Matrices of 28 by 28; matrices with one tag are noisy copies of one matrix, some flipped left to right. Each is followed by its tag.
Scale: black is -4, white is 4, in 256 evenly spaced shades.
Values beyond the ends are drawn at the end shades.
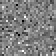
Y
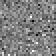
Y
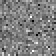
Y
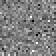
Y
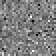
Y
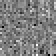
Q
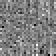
Q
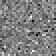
Y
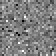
Y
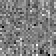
Q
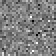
Y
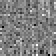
Q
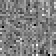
Q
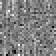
Q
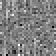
Q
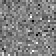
Y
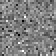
Y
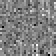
Q
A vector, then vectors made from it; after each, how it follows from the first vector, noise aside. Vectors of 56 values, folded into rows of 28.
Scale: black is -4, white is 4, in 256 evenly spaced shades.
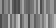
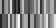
scaled up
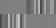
partly zeroed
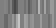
partly zeroed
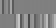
partly zeroed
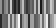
scaled up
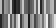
scaled up
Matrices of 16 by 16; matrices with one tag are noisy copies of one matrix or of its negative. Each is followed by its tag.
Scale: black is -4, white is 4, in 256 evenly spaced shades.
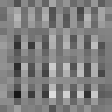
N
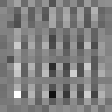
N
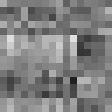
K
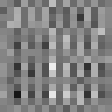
N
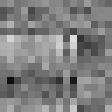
K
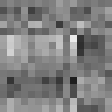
K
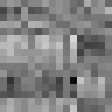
K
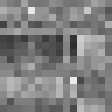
K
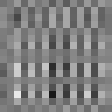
N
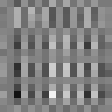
N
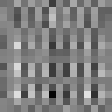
N
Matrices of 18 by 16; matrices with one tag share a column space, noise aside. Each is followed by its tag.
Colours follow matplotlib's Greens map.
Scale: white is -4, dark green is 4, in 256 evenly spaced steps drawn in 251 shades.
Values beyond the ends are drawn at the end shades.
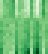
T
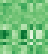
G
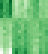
T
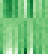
T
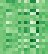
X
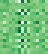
X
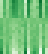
T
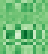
G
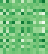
X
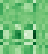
G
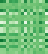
X
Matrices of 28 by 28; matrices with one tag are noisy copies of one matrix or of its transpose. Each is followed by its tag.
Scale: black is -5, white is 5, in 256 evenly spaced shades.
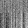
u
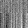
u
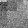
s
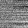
u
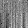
u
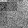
s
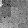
s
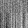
u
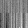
u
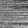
u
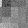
s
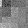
s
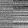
u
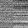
u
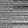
u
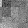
s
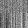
u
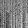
u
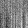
u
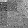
s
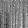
u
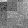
s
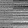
u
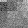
s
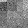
s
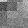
s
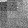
s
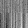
u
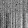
u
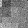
s
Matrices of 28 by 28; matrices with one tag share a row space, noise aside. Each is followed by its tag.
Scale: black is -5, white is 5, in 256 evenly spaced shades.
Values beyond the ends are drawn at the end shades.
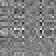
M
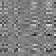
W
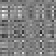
M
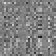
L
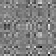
L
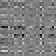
M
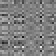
M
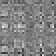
M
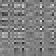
M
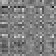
M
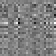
W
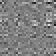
W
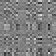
L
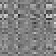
W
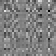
L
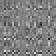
L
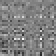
M
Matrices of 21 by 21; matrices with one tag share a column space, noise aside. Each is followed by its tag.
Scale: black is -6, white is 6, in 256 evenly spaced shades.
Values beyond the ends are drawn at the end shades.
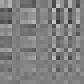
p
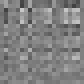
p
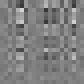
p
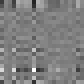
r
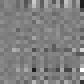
r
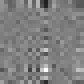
r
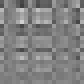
p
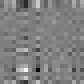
r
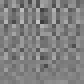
p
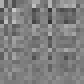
p
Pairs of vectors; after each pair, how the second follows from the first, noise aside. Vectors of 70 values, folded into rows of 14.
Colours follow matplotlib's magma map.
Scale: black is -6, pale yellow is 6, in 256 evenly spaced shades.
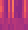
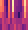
scaled up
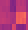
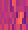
sign-scrambled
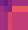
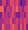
shuffled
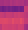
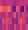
sign-scrambled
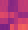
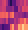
scaled up
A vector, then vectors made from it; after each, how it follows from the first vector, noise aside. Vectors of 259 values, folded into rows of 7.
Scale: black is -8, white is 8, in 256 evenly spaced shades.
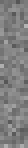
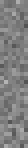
sign-scrambled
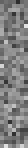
scaled up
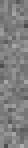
sign-scrambled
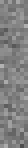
sign-scrambled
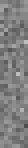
wrapped around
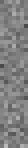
sign-scrambled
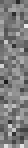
scaled up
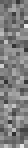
scaled up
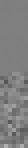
partly zeroed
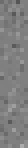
partly zeroed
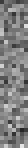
scaled up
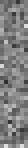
scaled up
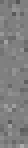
partly zeroed
